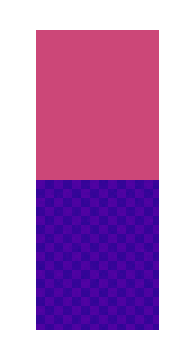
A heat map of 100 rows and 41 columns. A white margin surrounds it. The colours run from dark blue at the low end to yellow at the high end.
The table splits into 2 rows of 1 panel. Panel 1,1: middling, flat. Panel 2,1: very low, checkered, faint in contrast.
